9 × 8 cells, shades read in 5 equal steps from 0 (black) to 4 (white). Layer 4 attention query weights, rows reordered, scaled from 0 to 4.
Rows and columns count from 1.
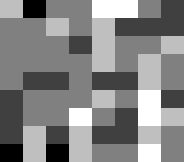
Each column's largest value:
3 3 3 4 4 4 4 3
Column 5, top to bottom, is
4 3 3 3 1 3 2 1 2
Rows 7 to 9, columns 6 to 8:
1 4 3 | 1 3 2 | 2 4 2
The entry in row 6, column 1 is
1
